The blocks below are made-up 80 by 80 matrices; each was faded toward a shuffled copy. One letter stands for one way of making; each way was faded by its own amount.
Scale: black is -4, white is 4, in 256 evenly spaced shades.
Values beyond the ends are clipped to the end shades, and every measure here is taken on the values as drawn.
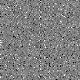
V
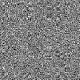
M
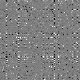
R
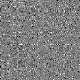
V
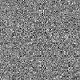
M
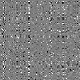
R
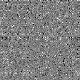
V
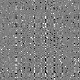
R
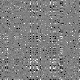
R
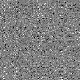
V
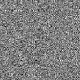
M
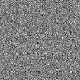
M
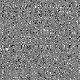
V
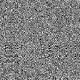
M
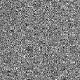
M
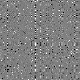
R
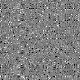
V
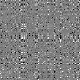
R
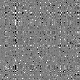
R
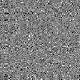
V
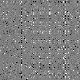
R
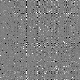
R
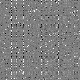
R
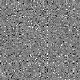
V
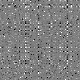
R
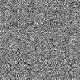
M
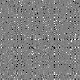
R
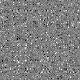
V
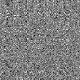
M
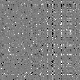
R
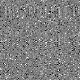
V
